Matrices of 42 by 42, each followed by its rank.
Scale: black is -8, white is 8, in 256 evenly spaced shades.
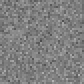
full rank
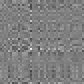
three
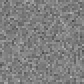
full rank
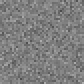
full rank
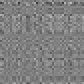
three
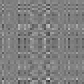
two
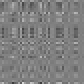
two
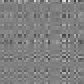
two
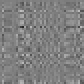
three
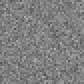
full rank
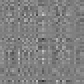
three
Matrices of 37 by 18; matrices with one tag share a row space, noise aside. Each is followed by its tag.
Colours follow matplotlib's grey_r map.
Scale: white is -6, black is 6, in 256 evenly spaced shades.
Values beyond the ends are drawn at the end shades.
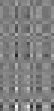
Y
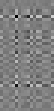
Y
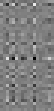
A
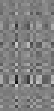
Y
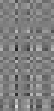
Y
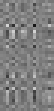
A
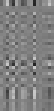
A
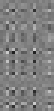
A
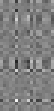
Y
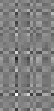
Y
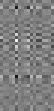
Y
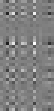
A
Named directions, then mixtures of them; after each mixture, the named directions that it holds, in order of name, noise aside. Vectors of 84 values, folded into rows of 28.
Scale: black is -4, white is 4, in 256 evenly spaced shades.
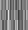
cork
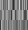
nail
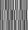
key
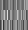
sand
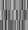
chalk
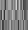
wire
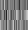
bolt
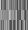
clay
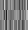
bolt, chalk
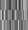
wire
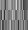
wire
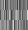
bolt, clay, key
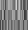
chalk, nail, wire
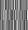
key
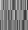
chalk, nail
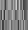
wire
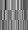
wire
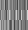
bolt, clay, key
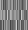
chalk, clay, sand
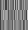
key, sand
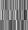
chalk, clay, key
